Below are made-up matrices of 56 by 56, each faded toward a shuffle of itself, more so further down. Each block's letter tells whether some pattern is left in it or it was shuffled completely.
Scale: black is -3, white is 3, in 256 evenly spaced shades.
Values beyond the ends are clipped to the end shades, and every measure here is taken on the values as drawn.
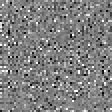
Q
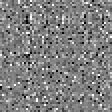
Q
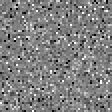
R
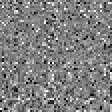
Q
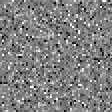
R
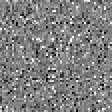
Q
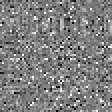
Q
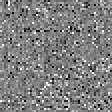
Q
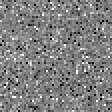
R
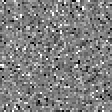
R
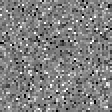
R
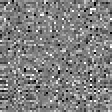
Q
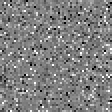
R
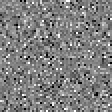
Q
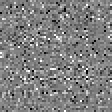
Q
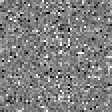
Q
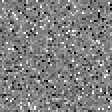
R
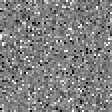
R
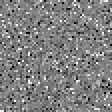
R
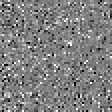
Q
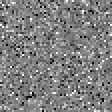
R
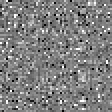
Q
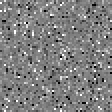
R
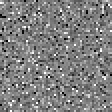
R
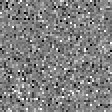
R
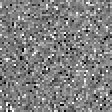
R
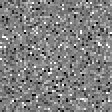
R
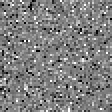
R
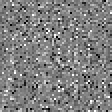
Q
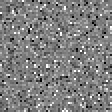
R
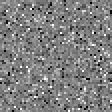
R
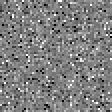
R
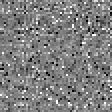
Q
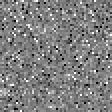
R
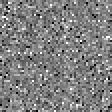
R
